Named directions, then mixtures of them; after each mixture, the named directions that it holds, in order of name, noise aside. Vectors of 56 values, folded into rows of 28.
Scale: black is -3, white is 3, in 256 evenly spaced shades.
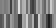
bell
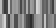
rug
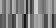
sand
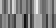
rug, sand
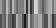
sand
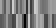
sand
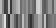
bell, rug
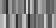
rug, sand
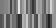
bell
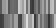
bell, rug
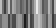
rug, sand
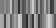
bell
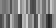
bell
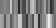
bell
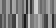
sand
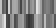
rug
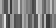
bell, rug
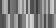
bell, rug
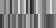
bell, sand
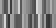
bell, rug
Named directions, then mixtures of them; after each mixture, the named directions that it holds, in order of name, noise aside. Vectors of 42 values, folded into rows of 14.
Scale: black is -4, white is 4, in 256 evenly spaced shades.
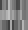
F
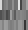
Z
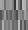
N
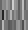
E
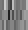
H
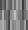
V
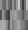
V, Z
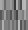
N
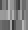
F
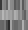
F, V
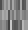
F, H, V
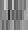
H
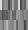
Z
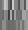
E, H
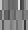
E, Z
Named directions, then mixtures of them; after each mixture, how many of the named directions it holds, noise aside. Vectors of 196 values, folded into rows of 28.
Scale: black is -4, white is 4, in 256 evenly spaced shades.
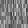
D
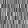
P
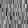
two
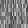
one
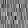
two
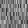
two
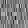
two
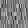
two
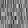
two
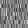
one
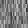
one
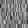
two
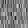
two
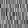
one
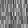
one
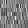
two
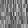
one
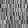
two
